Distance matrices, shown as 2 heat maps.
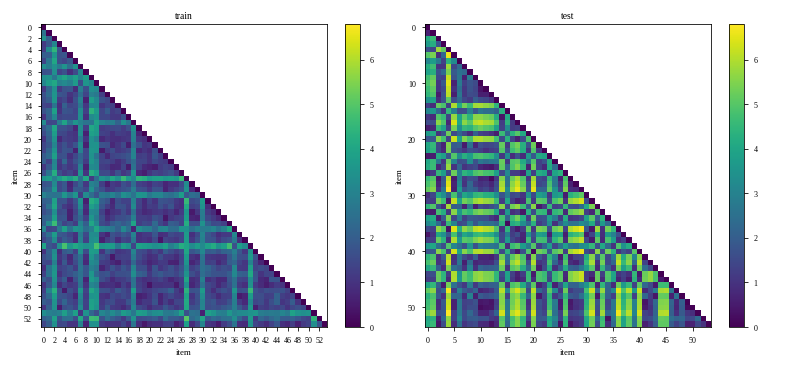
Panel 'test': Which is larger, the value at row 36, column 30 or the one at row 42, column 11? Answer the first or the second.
the first
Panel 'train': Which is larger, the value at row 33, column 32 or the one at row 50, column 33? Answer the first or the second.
the second
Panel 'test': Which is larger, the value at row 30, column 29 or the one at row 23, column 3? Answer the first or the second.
the first
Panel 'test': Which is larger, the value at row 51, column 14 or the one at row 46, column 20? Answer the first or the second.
the first
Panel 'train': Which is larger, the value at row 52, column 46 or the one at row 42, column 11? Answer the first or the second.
the first
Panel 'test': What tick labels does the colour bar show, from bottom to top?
0, 1, 2, 3, 4, 5, 6
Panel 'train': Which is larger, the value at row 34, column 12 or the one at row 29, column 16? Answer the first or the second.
the second
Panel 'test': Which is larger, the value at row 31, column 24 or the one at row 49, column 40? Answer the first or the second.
the second
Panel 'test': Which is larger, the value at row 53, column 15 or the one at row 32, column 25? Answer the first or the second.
the first
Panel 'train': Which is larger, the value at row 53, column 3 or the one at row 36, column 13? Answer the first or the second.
the second
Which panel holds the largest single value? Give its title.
test
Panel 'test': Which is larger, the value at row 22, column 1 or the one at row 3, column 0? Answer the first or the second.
the first
